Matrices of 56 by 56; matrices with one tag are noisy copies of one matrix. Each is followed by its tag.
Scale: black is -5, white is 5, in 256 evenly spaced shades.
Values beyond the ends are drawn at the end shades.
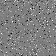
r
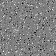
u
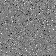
r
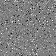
r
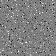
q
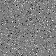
r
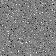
q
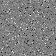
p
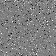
r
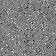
p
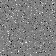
q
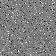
q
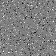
u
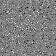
p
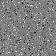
u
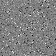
p
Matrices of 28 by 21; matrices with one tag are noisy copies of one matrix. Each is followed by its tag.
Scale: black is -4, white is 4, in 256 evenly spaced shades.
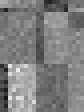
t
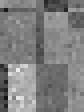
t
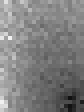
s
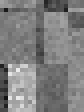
t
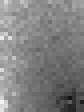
s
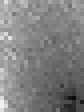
s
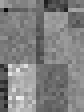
t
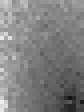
s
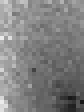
s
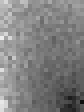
s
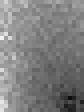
s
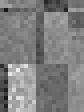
t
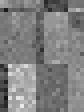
t
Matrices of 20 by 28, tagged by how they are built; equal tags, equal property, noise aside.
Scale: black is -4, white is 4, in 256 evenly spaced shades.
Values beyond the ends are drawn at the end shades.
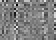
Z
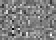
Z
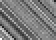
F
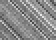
F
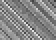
F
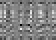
Z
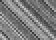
F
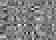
Z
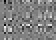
Z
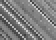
F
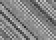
F
